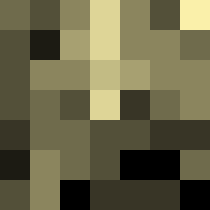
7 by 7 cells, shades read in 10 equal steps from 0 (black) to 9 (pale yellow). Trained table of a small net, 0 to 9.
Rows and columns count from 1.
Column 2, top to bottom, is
3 1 5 4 4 5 5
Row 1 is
4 3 5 8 5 3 9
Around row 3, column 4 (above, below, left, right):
8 8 5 6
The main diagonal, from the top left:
4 1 5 8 3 0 0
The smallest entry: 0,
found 4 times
